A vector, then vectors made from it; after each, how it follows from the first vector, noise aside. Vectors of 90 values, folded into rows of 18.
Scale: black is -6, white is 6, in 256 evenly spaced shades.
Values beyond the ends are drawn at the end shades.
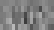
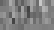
reversed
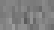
shrunk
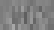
shrunk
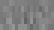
shrunk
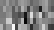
scaled up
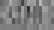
reversed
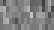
wrapped around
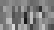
scaled up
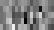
scaled up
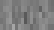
shrunk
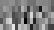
scaled up
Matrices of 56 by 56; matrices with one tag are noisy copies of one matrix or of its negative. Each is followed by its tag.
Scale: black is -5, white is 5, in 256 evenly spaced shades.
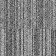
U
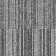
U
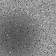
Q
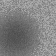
Q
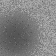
Q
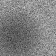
Q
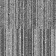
U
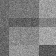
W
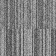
U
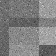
W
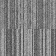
U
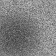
Q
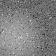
Q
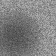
Q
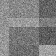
W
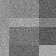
W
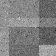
W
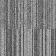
U
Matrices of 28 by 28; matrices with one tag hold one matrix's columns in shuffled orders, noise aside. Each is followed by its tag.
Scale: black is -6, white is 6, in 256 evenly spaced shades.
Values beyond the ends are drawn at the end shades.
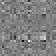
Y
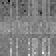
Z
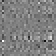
Y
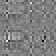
Y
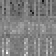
Z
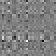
Y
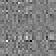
Y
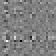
Y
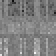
Z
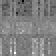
Z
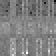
Z
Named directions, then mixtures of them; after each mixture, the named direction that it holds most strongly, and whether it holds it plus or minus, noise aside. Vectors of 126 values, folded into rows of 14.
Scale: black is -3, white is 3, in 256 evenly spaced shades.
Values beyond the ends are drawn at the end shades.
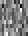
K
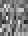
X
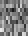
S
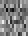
S, plus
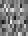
X, plus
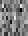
X, minus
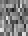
S, plus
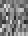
X, plus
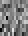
X, minus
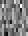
K, minus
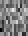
S, minus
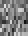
X, plus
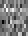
S, minus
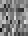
X, minus
